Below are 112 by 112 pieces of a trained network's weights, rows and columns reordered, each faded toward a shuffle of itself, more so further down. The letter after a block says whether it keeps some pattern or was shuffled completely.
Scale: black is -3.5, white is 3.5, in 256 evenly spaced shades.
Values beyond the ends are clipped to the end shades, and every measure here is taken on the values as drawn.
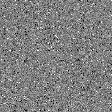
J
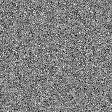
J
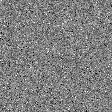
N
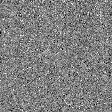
J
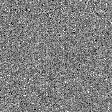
J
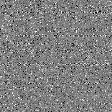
J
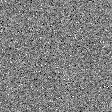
N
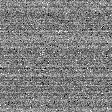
J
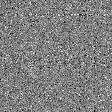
J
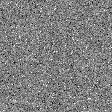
N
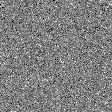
N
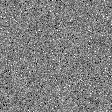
N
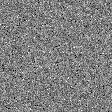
N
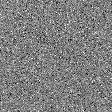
N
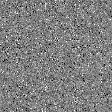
J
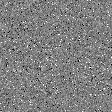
N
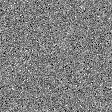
N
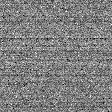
J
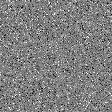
N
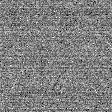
J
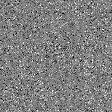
J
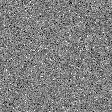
N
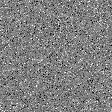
N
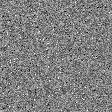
N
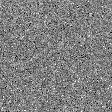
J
